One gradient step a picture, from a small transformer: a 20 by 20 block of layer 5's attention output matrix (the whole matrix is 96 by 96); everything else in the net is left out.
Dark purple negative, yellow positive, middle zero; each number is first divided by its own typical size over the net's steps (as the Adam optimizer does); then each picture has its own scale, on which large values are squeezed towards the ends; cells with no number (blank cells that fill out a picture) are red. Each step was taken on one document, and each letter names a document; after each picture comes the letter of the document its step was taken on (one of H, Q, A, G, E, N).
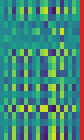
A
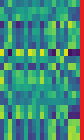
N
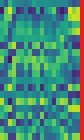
N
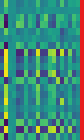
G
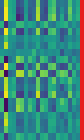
G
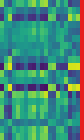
N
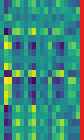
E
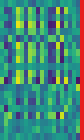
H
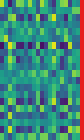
N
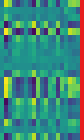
G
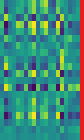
H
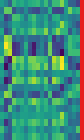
E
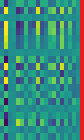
G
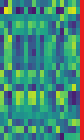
N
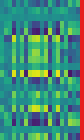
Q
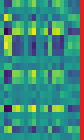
E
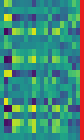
E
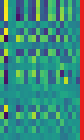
G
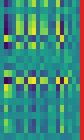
H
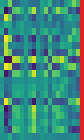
E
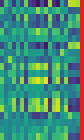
Q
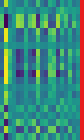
G
